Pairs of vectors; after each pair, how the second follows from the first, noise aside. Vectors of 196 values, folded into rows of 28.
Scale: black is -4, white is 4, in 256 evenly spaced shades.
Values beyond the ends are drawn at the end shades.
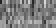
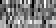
scaled up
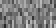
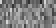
shuffled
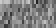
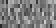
shuffled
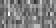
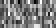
scaled up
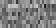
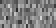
shuffled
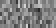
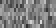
shuffled
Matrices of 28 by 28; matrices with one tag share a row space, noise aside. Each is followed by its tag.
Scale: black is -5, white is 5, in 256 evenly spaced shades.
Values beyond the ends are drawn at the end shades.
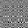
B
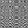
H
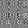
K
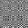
B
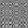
H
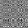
B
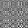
B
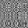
K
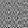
K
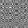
H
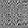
K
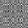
B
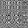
K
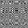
H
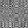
H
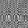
K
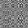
B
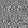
K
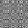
B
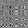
H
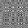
B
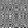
H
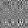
B
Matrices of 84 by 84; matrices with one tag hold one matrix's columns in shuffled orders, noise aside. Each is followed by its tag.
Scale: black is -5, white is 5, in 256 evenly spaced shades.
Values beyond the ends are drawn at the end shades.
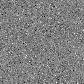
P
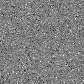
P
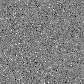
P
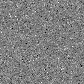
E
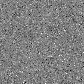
P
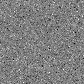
E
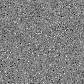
P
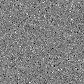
E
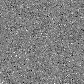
P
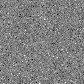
P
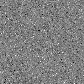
P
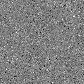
E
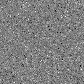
E
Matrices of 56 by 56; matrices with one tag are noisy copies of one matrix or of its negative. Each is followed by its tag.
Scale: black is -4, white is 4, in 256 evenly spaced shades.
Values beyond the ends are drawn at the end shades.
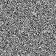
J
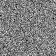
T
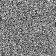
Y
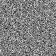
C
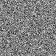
J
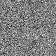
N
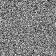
Y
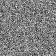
T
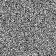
T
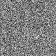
N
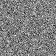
J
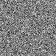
J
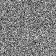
N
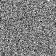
Y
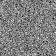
T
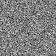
J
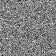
N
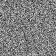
T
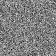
T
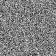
T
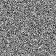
J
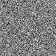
J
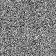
N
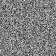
C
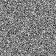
J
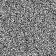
T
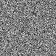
J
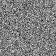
C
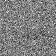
N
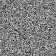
C
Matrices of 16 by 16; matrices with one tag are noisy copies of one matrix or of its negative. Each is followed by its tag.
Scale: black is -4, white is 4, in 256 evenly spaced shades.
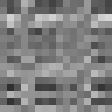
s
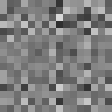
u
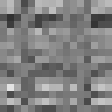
s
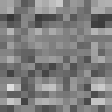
s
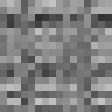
s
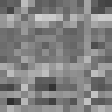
s
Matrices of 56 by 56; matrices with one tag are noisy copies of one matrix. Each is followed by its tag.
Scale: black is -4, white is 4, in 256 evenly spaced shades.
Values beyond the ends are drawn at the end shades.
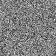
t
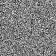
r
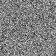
t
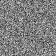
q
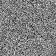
t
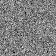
q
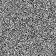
t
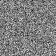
q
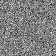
q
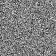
r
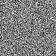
r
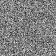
q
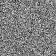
r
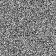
q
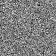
r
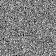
q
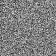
r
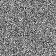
q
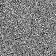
r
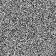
t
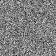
q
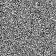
r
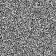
r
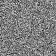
r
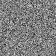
t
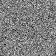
t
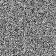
q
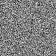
r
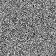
t
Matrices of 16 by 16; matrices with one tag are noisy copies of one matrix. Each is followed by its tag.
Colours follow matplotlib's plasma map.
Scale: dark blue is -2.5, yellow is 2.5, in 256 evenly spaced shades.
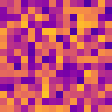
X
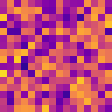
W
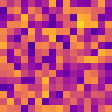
X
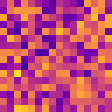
W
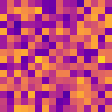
W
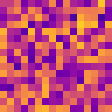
X
